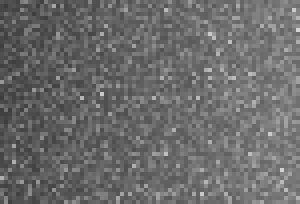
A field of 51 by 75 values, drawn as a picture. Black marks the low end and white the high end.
Fine speckle covers the field. There are no regular stripes. On average the colour sits 40% of the way up the scale. No row or column stands out. The field climbs toward the right.
